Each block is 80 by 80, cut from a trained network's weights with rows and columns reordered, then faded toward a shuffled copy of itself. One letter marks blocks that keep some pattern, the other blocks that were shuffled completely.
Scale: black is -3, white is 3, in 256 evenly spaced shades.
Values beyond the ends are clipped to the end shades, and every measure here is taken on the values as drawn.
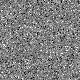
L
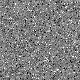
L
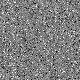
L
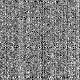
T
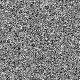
L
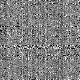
T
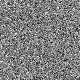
L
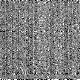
T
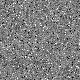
L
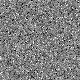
L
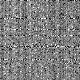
T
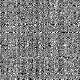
T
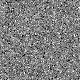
L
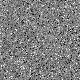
L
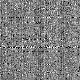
T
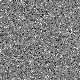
L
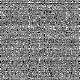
T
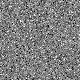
L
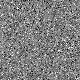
L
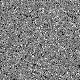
L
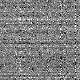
T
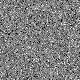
L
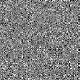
T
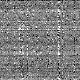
T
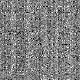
T
